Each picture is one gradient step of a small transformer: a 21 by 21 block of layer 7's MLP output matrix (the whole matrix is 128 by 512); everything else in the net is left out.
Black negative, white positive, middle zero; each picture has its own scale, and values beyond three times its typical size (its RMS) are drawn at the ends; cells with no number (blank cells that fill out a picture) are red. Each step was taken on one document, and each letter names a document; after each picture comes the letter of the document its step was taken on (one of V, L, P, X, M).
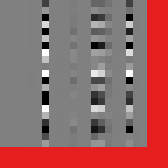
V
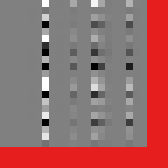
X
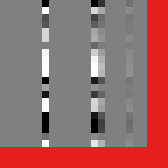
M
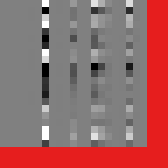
X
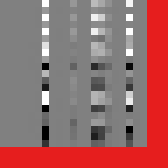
V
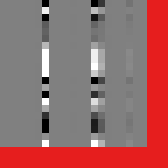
M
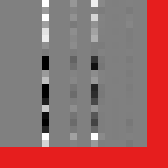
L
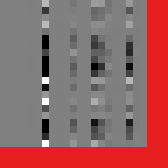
X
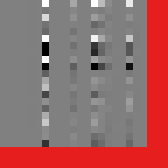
X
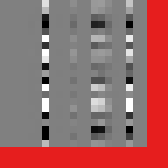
V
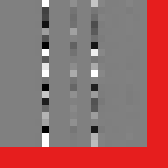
L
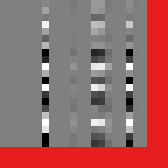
V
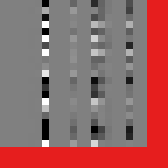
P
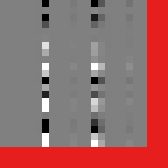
M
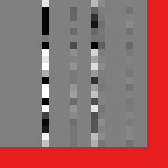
L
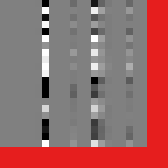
P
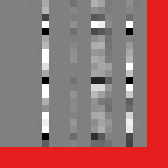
V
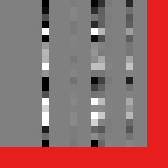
P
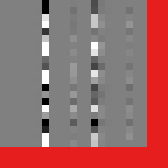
L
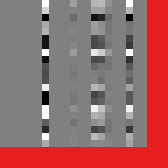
V
